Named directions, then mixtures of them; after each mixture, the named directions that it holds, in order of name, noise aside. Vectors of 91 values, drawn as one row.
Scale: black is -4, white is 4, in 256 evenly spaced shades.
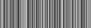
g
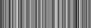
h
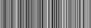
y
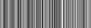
g, y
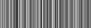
h, y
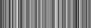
h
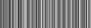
g, h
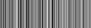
h, y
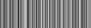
g, h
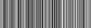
g, y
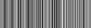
g, y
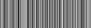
g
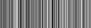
h, y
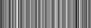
h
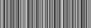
g
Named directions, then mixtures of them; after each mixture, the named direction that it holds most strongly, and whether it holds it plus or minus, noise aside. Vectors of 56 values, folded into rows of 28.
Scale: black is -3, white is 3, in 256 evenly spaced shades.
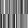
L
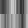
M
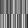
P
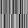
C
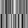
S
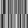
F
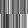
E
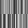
L, plus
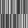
C, minus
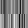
C, plus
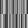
F, minus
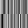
F, plus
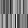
L, minus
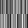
P, plus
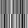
C, plus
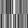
S, plus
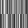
L, plus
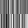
E, plus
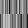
E, minus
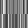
F, minus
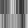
M, plus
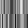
L, minus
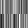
C, minus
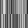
F, minus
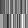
P, plus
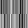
C, plus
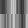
M, plus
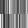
E, plus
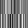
S, minus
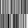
C, minus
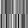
S, plus
